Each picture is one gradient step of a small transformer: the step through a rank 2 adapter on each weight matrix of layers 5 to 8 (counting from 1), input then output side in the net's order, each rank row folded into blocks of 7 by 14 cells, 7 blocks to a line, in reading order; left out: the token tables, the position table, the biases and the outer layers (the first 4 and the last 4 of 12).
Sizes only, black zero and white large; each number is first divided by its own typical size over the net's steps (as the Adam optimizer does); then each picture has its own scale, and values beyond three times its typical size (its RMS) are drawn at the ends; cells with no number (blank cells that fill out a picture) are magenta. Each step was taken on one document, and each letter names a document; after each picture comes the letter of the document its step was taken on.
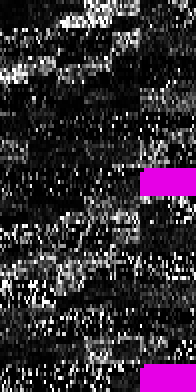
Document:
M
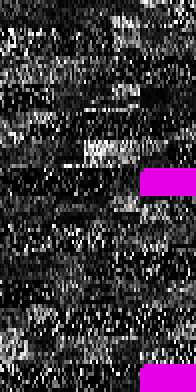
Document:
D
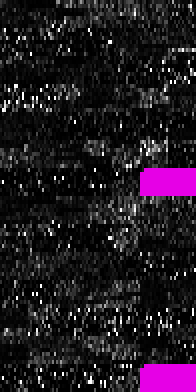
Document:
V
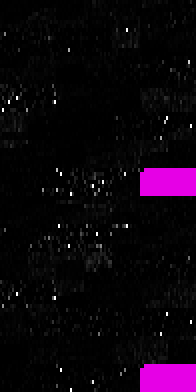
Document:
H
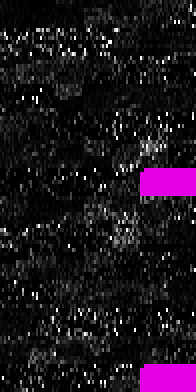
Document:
V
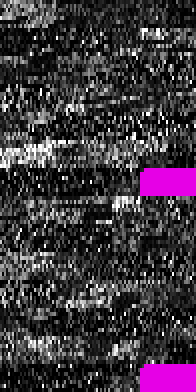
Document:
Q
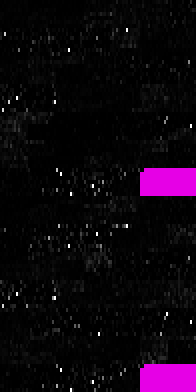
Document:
H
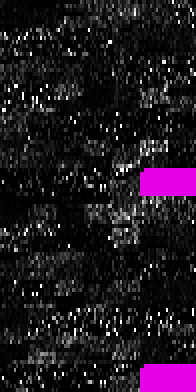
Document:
V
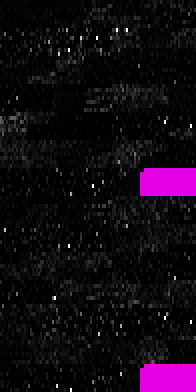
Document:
H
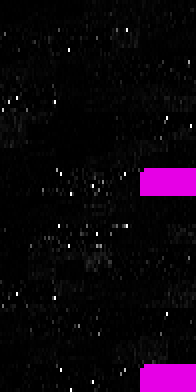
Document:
H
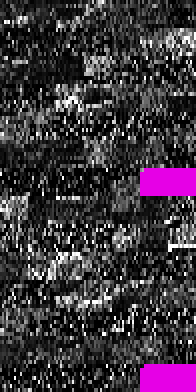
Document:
Q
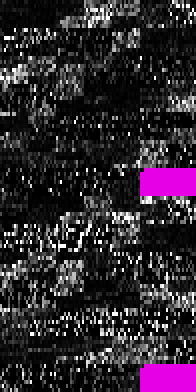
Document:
M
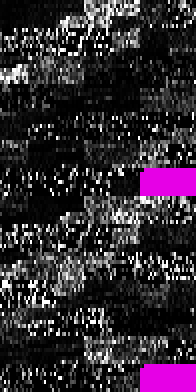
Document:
M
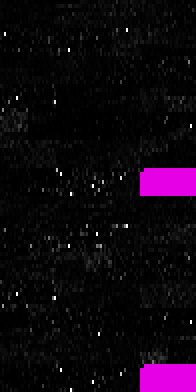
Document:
H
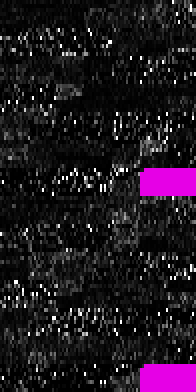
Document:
V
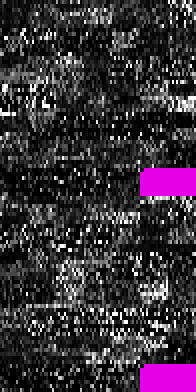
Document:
M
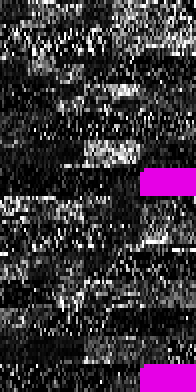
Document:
D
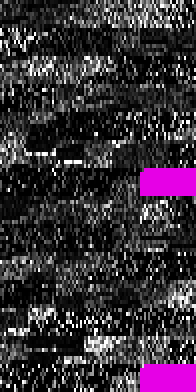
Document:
D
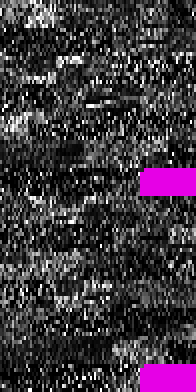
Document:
Q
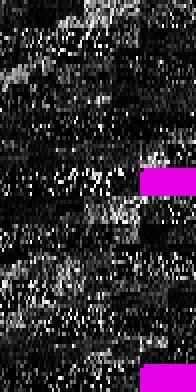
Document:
M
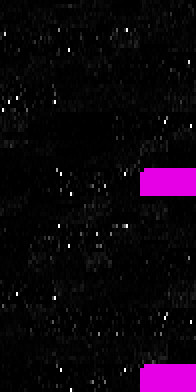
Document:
H
